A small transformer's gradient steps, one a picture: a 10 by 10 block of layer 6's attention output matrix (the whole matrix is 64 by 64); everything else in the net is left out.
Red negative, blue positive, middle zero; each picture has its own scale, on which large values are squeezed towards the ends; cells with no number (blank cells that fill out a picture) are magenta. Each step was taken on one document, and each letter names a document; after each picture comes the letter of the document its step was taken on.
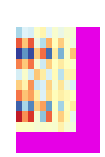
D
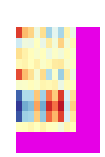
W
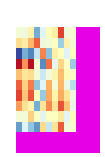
D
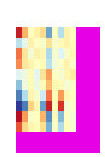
W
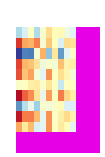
D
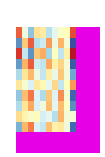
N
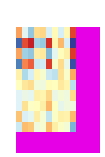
N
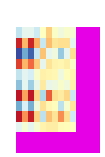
D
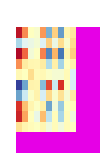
W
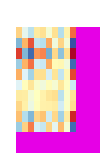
N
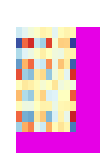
N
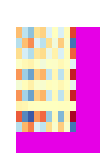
N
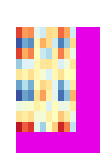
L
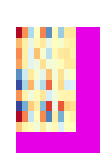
W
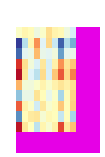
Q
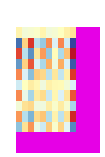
N
